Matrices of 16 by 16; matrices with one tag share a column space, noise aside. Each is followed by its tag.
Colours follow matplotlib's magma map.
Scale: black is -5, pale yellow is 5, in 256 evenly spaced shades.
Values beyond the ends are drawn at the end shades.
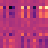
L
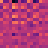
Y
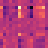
L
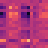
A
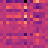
Y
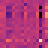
A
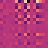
Y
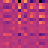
Y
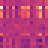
L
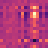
A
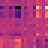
L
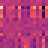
L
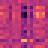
A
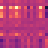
L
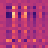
A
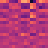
Y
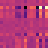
L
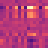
L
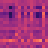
A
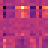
L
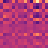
Y
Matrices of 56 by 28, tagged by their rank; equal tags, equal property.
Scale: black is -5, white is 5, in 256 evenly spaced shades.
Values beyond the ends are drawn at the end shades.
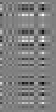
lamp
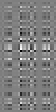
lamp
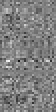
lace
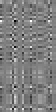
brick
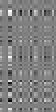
lamp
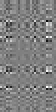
brick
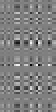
lamp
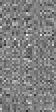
lace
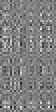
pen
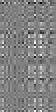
brick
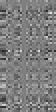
pen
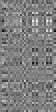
pen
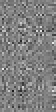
lace
